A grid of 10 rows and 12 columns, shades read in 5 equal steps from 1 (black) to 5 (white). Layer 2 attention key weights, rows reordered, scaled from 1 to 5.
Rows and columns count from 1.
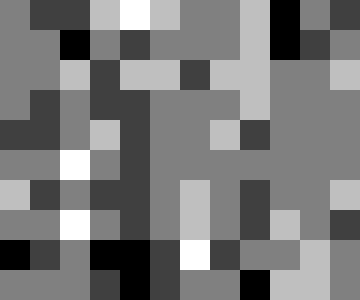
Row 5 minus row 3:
-1 -1 -1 2 -2 -1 1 0 -2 0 0 -1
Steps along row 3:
same up down up same down up same down same up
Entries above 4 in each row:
1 0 0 0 0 1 0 1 1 0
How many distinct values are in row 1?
5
